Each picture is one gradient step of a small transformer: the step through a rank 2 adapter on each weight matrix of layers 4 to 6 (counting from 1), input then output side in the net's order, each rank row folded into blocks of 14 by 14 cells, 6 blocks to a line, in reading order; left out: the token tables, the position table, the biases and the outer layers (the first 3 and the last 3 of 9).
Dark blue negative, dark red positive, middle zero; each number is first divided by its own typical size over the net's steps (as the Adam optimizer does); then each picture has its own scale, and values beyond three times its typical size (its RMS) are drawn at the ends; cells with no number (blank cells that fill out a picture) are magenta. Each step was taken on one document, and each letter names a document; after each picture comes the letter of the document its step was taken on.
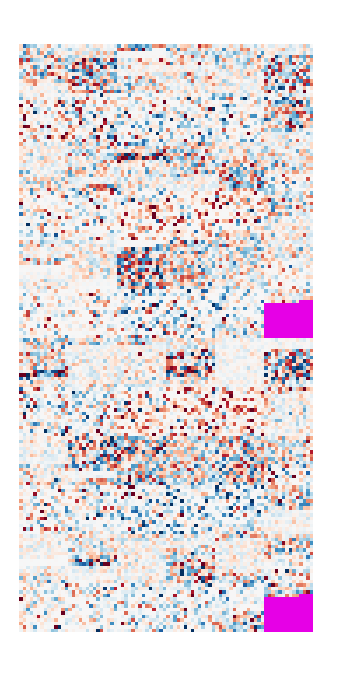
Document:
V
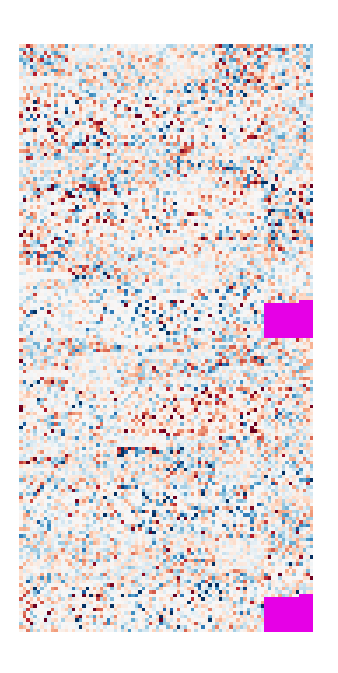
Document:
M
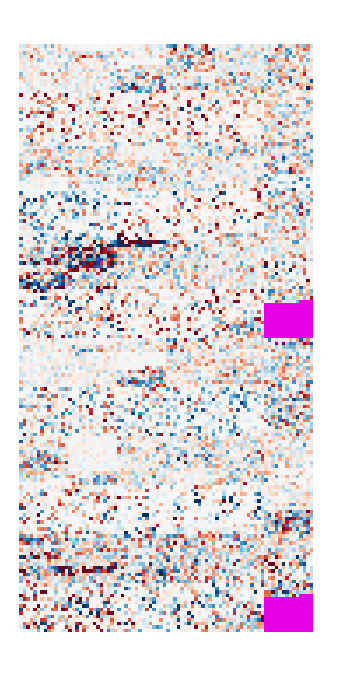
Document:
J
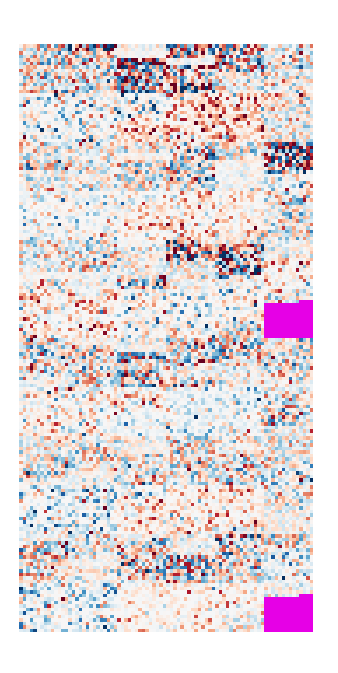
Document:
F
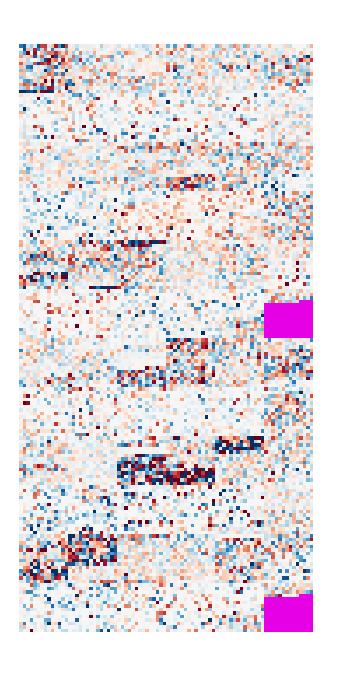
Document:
F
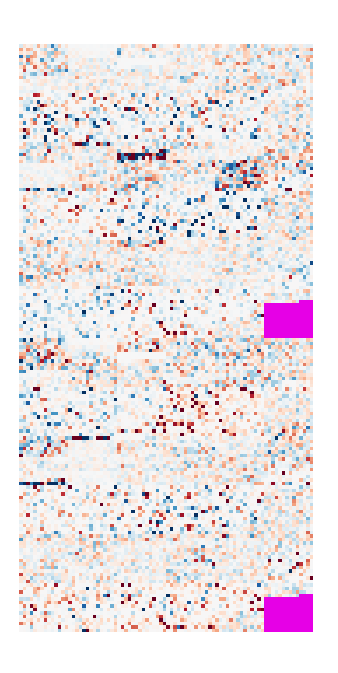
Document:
M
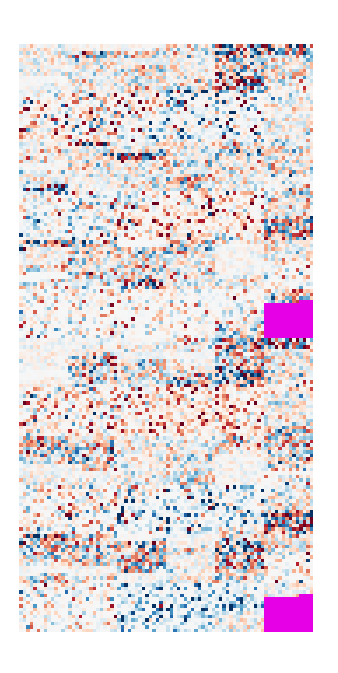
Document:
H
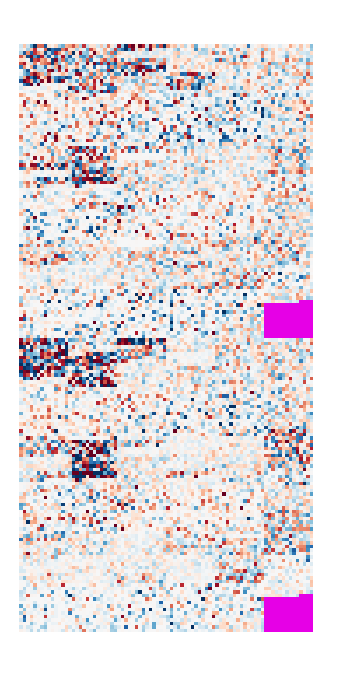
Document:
H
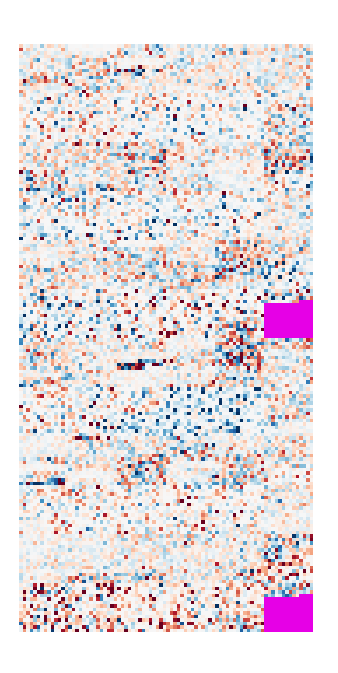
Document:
J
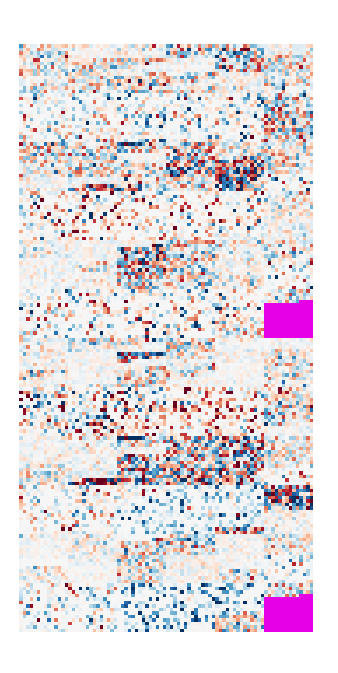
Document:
V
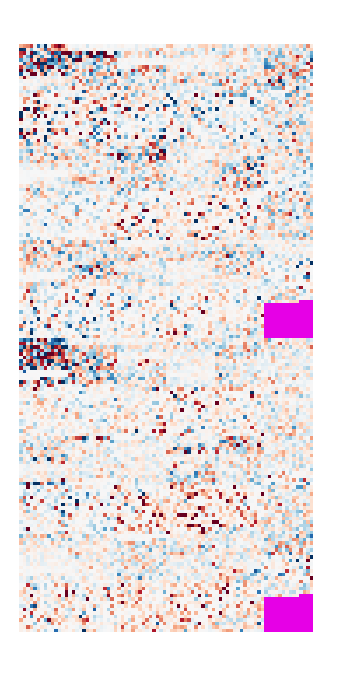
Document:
M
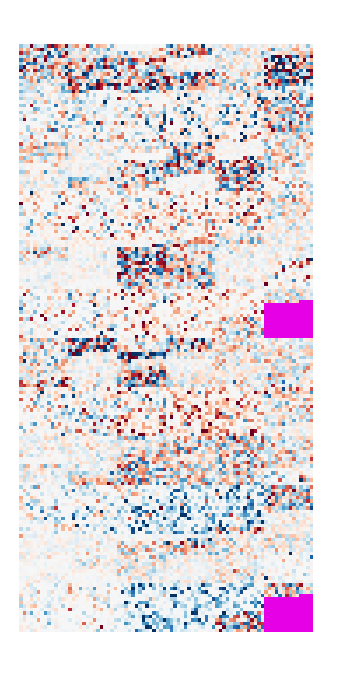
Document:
V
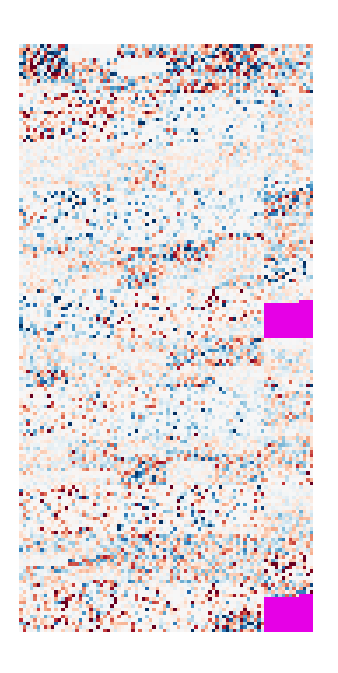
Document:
J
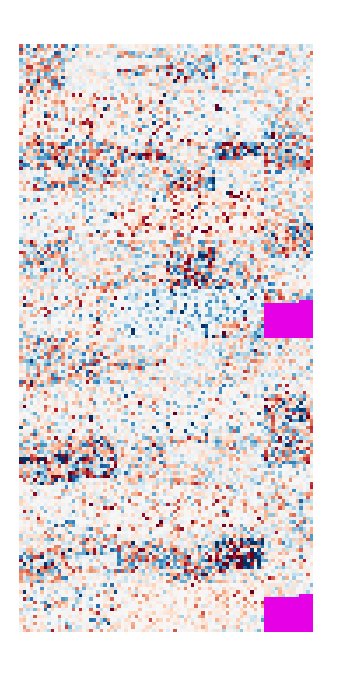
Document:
F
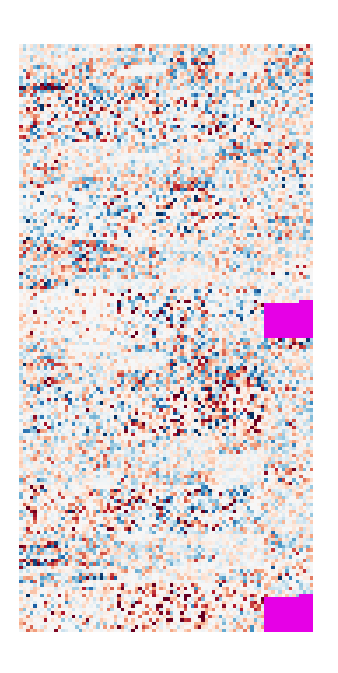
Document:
H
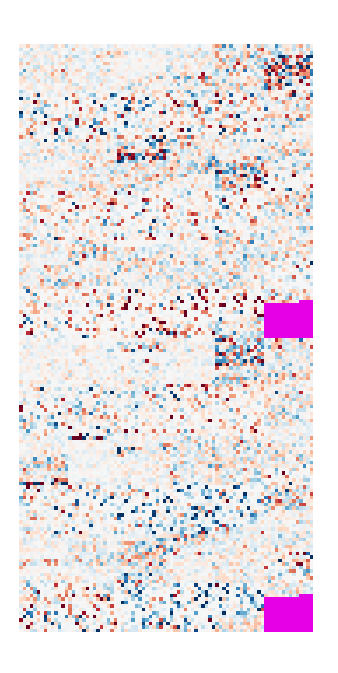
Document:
M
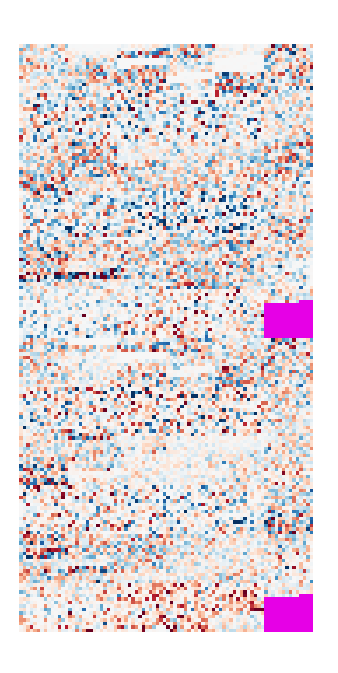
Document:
H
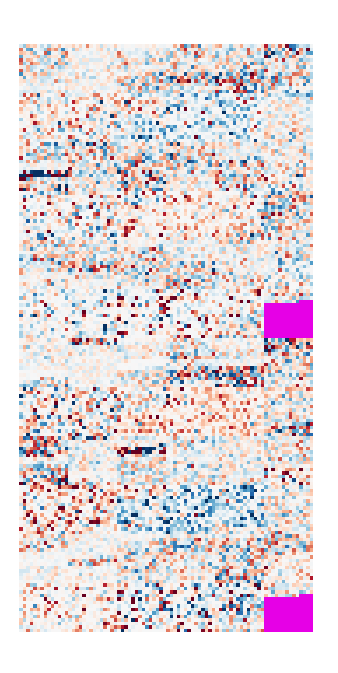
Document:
H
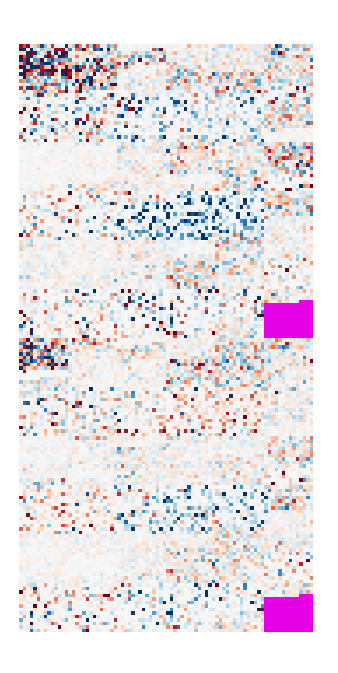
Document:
M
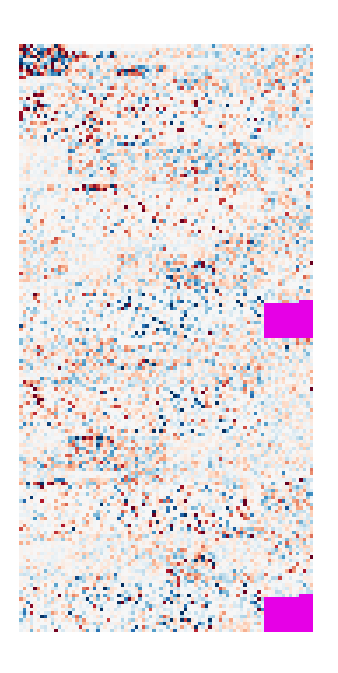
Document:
M
